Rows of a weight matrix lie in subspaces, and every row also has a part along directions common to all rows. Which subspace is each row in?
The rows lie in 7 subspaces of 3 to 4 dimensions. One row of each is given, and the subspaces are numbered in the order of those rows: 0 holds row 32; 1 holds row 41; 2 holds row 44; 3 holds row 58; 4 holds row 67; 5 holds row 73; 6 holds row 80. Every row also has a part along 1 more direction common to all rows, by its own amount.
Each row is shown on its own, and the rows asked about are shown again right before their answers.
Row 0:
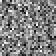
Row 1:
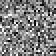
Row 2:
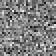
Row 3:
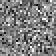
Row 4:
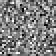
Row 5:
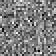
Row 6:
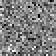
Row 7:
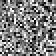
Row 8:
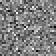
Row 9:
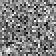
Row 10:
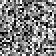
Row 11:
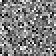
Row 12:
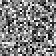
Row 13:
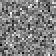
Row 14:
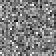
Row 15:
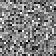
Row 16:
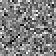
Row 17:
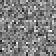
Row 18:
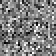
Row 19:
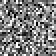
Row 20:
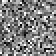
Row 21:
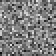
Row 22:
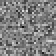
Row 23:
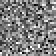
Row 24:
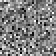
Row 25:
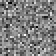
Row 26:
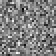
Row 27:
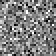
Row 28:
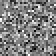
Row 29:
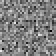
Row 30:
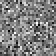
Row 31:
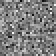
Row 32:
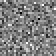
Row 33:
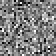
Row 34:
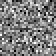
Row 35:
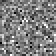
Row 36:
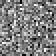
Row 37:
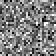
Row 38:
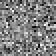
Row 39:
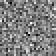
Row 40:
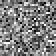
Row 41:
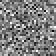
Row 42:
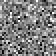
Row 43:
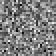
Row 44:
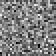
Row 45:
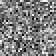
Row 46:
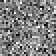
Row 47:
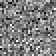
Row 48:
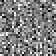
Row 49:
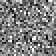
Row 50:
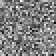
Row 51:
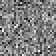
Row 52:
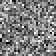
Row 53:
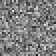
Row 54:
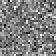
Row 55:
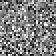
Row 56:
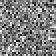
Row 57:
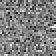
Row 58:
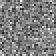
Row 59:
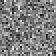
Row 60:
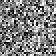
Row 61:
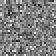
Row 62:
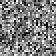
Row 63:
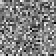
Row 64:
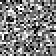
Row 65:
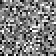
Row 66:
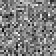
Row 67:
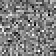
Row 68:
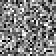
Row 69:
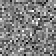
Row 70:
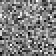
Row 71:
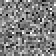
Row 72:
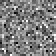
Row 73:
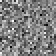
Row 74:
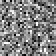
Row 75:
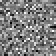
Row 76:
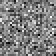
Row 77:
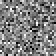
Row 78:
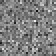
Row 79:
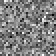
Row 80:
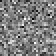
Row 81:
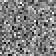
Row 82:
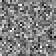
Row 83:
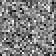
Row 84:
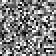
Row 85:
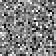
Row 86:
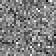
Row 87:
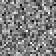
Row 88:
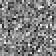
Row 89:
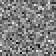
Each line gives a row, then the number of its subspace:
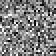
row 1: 4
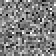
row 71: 3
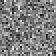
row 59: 4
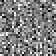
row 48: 4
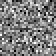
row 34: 0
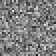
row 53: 1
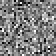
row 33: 4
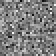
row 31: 3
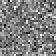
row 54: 6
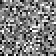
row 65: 3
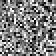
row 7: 5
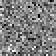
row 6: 1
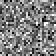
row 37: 3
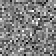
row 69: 0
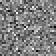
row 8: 1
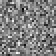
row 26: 5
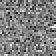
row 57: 1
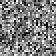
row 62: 5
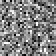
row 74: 5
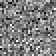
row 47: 0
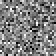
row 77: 3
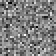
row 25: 0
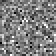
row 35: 6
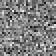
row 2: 1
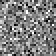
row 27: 2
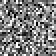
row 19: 1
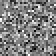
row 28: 0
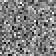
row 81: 2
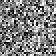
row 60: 4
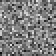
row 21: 2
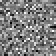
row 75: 1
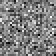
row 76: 0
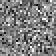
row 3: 0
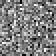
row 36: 3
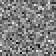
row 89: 2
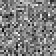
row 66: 4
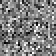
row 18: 5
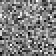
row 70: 2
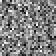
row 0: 5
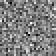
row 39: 0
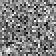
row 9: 1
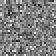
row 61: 1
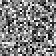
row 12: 2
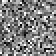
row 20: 6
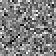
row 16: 6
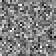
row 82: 5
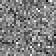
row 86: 0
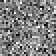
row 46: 4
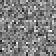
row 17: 6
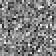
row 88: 5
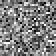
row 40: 3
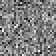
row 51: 4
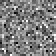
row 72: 6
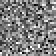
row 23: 2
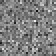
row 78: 6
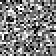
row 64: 1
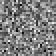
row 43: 4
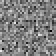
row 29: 6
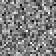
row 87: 5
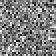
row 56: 1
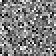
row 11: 6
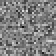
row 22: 6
